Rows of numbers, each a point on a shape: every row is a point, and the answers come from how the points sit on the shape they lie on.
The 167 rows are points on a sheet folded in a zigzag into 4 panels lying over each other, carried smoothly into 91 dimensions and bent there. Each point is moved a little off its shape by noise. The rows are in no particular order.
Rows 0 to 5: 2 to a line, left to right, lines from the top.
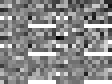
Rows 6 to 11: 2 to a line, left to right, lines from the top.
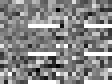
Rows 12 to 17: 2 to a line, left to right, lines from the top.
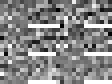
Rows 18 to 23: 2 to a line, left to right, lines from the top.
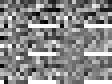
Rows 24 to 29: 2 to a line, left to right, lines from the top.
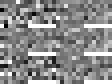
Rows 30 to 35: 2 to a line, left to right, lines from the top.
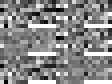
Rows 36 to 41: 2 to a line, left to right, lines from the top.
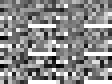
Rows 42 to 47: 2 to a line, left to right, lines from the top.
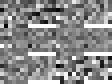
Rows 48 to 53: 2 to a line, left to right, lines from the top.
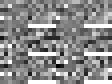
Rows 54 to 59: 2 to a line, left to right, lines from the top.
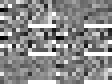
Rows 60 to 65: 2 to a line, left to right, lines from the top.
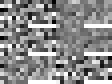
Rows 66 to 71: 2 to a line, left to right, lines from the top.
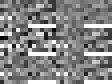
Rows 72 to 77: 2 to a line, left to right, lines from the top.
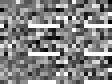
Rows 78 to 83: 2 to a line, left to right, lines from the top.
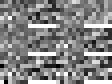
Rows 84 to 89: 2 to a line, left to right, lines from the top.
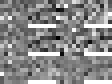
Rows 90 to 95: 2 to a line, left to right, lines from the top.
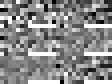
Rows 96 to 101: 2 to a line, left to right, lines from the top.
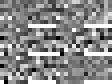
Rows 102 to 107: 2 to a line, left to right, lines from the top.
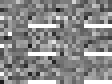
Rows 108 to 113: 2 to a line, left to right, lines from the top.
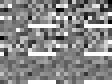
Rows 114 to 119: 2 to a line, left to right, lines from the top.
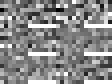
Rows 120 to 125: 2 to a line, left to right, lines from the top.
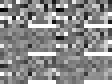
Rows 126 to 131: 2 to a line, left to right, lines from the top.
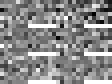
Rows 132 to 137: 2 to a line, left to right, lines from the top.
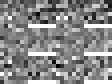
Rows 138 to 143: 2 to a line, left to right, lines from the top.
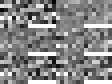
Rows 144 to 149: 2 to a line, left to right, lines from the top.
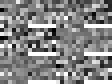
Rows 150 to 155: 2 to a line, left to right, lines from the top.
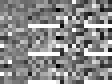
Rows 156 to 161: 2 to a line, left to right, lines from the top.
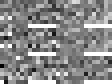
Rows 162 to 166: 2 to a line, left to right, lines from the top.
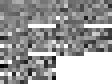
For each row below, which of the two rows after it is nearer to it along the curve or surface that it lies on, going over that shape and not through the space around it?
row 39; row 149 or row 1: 149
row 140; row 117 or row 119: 117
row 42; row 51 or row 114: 51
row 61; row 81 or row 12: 12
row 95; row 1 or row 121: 1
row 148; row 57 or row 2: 2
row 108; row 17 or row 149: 149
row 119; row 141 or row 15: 141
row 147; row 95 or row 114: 95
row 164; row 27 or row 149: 149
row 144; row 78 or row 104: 78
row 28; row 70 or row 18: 70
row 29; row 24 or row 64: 24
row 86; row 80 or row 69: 80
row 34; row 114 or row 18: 18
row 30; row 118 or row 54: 118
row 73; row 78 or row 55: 78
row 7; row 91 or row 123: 91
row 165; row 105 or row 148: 148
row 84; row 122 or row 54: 122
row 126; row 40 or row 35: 35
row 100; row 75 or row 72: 72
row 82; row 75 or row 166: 75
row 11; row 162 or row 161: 161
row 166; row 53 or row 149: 53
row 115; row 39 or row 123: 123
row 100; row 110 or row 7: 7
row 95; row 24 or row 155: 24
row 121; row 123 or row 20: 123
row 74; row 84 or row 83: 84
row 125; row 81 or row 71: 71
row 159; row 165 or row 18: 165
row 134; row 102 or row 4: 4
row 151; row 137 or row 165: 165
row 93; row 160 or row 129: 129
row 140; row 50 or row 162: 162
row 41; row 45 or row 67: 45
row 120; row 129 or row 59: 59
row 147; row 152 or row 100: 100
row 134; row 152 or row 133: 152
